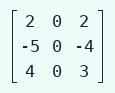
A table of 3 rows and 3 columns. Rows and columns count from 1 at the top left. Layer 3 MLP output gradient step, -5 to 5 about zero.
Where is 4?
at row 3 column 1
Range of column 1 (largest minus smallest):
9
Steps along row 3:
down up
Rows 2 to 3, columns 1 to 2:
-5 0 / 4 0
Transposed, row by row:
2 -5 4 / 0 0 0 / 2 -4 3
